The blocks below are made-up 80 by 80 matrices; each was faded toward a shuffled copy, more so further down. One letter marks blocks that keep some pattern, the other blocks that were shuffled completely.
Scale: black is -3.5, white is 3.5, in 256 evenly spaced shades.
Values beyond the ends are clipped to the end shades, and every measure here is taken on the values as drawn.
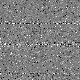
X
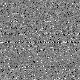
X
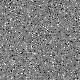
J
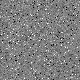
J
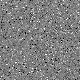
J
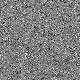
J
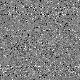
X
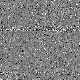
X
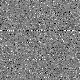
X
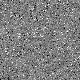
J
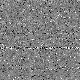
X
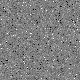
J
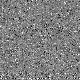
X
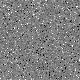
J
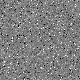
J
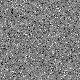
J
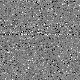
X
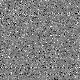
X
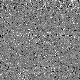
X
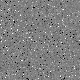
J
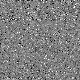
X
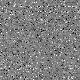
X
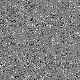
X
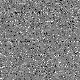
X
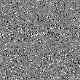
X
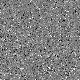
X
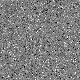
J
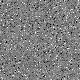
J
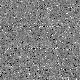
X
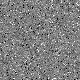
J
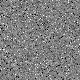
J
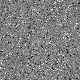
J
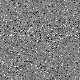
X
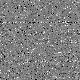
X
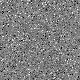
J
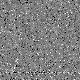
X
